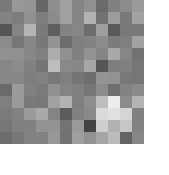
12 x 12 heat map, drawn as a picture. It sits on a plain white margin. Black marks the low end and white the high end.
The ninth with the highest average is the bottom right. No row or column stands out. Neither half mirrors the other. The middle left is the calmest part. In the bottom right lies a patch that is higher than the rest.
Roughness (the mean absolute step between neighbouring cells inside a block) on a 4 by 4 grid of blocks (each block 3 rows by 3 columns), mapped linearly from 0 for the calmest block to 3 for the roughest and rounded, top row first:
1 1 2 1 / 0 2 1 1 / 1 1 1 2 / 0 1 3 2
